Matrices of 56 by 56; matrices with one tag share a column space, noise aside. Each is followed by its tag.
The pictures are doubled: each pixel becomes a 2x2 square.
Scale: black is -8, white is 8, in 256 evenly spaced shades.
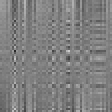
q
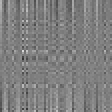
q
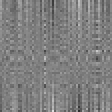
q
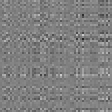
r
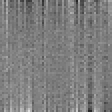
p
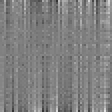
p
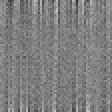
p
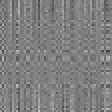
q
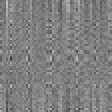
q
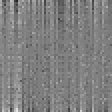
p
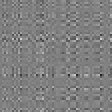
r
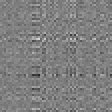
r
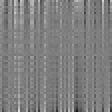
p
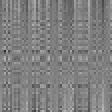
q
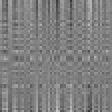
q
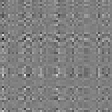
r
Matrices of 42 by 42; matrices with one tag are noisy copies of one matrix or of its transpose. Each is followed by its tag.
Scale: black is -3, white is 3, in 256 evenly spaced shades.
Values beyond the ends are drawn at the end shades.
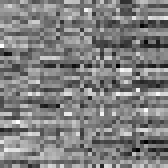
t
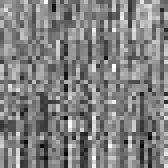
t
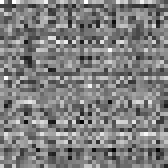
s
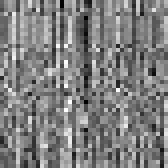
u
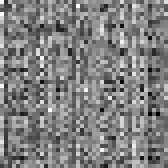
s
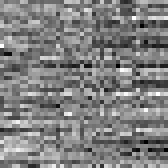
t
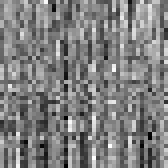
t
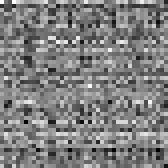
s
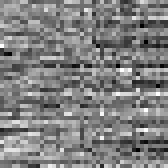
t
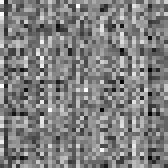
s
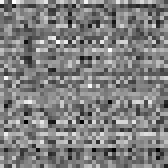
s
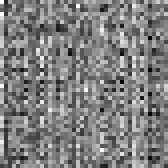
s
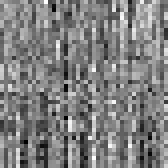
t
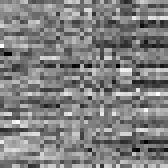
t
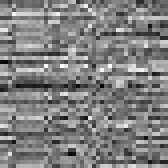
u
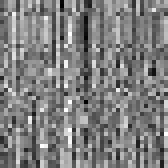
u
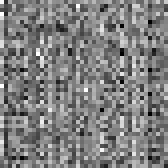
s
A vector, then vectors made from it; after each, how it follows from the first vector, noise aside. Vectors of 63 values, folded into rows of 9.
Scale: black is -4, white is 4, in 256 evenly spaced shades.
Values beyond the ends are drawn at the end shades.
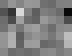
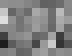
reversed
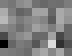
reversed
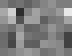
negated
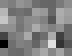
reversed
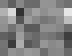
negated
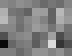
reversed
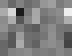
negated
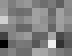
reversed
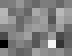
reversed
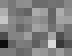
reversed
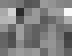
negated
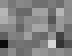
reversed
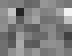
negated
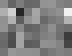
negated
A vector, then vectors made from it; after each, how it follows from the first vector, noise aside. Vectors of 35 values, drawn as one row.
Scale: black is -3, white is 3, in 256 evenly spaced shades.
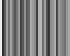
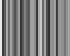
copied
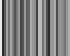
copied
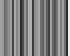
reversed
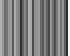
reversed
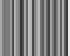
reversed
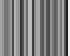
reversed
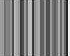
reversed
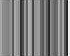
reversed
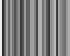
copied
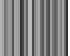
reversed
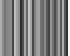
reversed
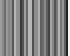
reversed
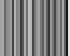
reversed
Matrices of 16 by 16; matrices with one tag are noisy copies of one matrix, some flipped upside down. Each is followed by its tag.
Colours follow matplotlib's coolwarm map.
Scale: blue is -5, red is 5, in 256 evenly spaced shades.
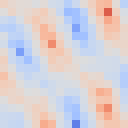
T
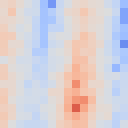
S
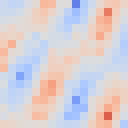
T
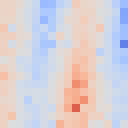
S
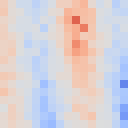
S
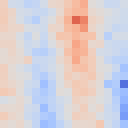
S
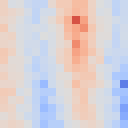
S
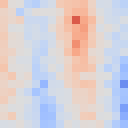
S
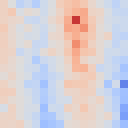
S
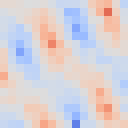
T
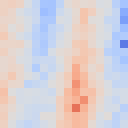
S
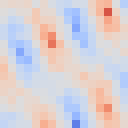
T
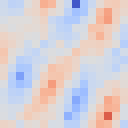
T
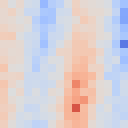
S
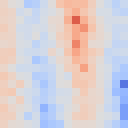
S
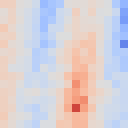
S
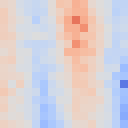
S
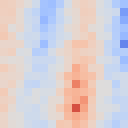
S
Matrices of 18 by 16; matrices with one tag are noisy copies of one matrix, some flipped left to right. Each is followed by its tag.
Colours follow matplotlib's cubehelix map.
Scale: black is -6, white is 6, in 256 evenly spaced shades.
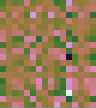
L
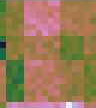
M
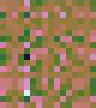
L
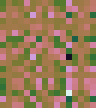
L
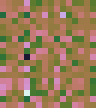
L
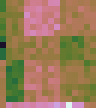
M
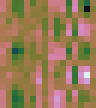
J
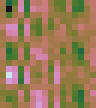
J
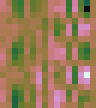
J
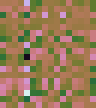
L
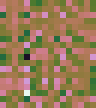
L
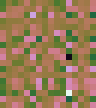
L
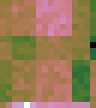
M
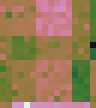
M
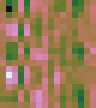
J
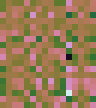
L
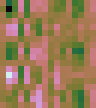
J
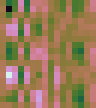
J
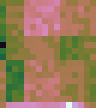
M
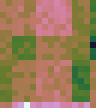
M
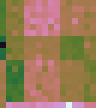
M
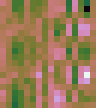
J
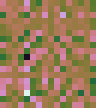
L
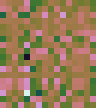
L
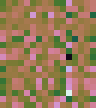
L
